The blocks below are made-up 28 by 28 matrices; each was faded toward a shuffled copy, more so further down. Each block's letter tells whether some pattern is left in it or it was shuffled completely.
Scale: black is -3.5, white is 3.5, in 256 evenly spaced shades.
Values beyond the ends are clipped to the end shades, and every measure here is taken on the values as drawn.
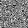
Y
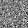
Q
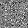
Y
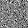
Q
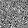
Y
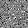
Q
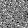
Q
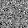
Q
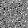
Y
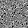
Y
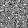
Q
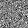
Q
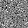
Q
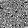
Y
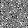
Y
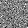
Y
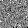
Q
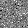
Q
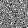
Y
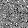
Q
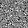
Q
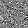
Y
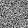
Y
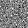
Q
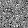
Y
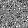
Y
